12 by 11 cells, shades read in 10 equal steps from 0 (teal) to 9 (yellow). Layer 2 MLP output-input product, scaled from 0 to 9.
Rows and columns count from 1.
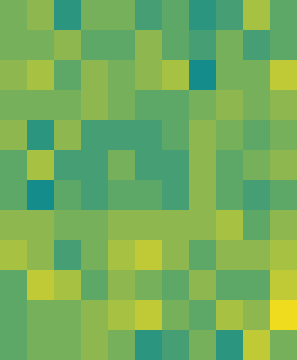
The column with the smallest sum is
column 7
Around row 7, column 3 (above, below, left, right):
2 4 0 2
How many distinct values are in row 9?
6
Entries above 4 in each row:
2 2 6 3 3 3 1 8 8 5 6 2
